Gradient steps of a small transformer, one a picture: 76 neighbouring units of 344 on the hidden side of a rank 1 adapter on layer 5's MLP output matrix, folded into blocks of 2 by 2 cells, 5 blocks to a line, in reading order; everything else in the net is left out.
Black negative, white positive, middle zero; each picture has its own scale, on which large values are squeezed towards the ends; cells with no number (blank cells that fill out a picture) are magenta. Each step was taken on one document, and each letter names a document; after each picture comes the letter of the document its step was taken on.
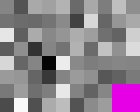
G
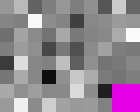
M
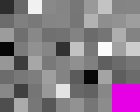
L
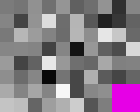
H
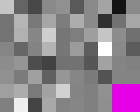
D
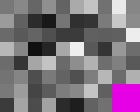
L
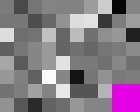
M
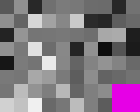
G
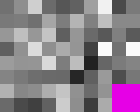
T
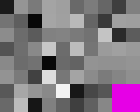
M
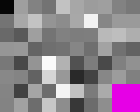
G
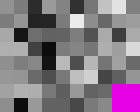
D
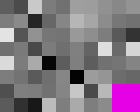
G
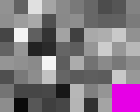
D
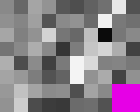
T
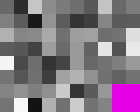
G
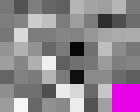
H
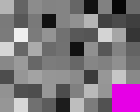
L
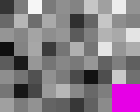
L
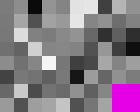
D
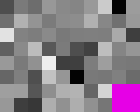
M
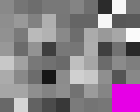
T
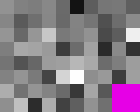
T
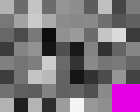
D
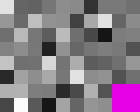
T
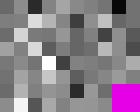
H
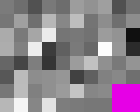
D
